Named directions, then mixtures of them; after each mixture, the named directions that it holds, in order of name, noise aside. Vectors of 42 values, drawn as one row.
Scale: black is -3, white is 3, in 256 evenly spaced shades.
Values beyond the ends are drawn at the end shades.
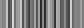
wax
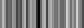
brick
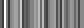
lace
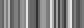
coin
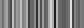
coin, wax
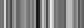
brick, coin, lace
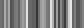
coin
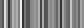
lace, wax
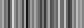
brick, coin, wax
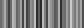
brick, lace, wax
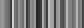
brick, wax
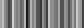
brick, coin, wax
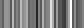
coin, wax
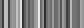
brick, lace, wax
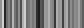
brick, lace, wax
